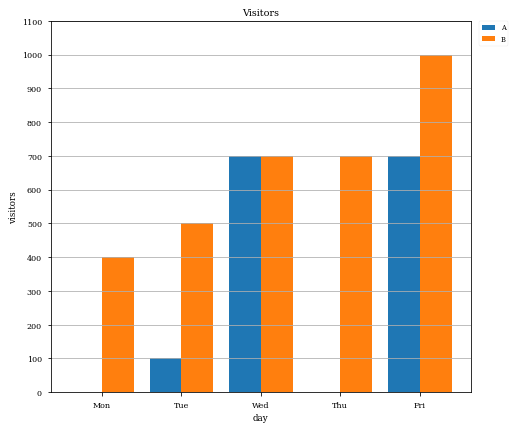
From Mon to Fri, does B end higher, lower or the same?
higher
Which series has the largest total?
B
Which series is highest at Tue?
B
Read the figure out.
Title: Visitors
x-axis: day, ticks Mon Tue Wed Thu Fri
y-axis: visitors, ticks 0 100 200 300 400 500 600 700 800 900 1000 1100
Legend: A, B
Values:
A: 0 100 700 0 700
B: 400 500 700 700 1000
